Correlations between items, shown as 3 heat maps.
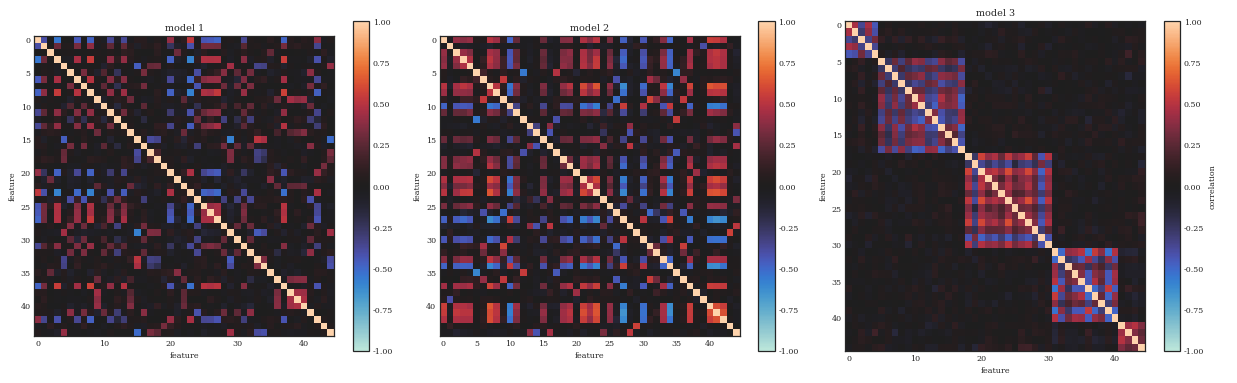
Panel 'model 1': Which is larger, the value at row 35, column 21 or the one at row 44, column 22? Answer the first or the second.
the first
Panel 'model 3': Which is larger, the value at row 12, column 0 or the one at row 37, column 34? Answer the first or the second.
the second
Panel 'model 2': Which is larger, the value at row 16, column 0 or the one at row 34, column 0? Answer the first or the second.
the first
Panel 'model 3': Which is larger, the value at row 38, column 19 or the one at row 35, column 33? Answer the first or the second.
the second
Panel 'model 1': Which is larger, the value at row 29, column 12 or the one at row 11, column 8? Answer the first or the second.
the second
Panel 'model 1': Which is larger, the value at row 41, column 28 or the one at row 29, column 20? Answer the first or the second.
the first
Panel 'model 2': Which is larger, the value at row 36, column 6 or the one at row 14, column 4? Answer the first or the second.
the first
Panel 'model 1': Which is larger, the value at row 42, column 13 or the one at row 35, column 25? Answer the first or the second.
the second
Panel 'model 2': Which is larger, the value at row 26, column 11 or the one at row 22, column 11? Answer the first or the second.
the second
